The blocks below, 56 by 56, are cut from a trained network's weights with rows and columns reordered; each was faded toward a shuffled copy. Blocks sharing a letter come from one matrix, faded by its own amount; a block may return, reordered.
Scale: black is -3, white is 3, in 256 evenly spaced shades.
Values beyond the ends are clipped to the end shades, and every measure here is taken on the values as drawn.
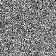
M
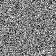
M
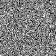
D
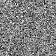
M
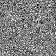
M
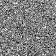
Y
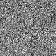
D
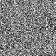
D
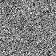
Y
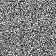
Y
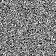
Y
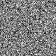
Y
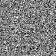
D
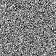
Y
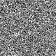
Y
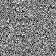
D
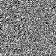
D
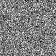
Y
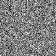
D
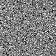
M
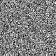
D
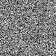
Y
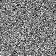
Y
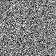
Y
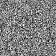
M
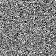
M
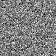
M
